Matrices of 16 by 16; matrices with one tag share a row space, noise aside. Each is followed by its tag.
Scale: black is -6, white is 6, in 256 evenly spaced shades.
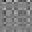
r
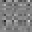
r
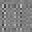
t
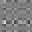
r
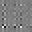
t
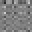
r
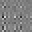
t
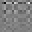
r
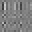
t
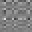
r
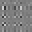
t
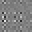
t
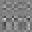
r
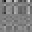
r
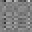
r
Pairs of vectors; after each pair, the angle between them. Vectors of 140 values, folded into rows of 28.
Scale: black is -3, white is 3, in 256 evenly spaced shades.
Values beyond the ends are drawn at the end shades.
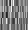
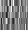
nearly parallel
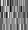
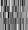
nearly opposite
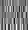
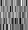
partly opposed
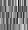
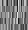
nearly opposite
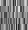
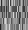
orthogonal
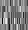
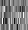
nearly opposite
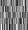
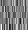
nearly parallel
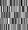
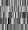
partly opposed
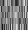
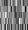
partly opposed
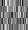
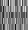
partly aligned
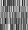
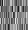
partly opposed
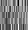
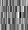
orthogonal
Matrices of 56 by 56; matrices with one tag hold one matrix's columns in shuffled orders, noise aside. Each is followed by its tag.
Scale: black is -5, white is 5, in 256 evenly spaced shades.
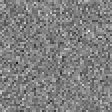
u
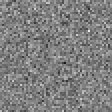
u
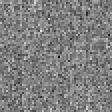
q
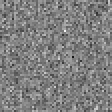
q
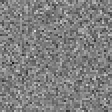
u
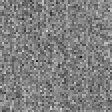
q
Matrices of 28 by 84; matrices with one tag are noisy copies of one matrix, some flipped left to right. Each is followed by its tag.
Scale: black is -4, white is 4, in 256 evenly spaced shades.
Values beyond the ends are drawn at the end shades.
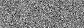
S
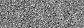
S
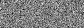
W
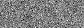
S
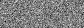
W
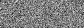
W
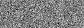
S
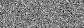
W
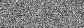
W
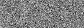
S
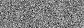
S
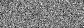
W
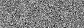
S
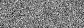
W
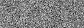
S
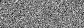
W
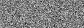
S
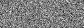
W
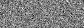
W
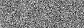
S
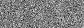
S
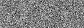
S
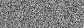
S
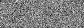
W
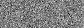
S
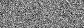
W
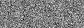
S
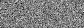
W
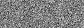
S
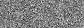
S
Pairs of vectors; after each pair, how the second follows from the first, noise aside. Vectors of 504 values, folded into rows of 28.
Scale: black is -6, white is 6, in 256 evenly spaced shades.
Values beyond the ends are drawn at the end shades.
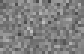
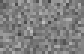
copied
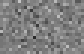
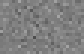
shrunk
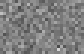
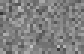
negated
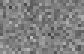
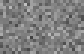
negated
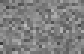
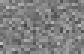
negated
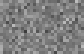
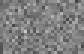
negated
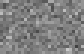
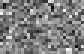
scaled up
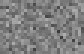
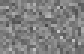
negated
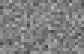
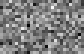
scaled up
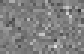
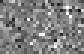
scaled up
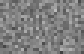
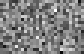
scaled up
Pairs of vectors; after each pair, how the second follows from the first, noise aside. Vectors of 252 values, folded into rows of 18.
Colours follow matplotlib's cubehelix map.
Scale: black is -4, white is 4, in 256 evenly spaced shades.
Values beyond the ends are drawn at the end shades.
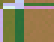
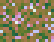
shuffled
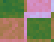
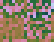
sign-scrambled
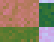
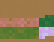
partly zeroed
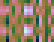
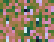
sign-scrambled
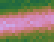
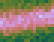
reversed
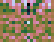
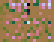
partly zeroed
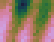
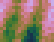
reversed
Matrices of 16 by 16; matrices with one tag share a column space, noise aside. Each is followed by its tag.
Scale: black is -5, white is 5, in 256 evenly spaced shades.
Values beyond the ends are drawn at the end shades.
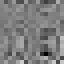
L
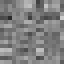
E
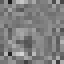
L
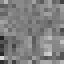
L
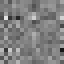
E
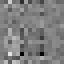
L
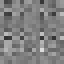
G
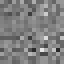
G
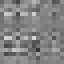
G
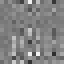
L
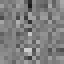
E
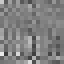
L
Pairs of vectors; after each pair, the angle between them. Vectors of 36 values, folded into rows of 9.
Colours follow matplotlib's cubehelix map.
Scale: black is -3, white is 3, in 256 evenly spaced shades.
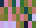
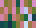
nearly opposite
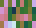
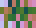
partly aligned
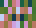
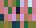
nearly opposite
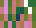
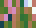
orthogonal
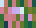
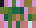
nearly opposite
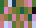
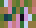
orthogonal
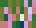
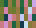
nearly parallel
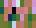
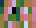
partly aligned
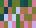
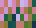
nearly opposite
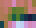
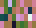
partly opposed
